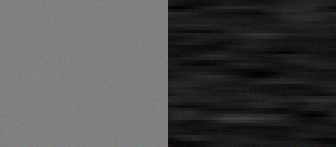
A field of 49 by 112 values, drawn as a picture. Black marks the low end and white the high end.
It is made of 1 by 2 panels. Panel 1,1: middling, flat. Panel 1,2: very low, streaked across, faint in contrast.
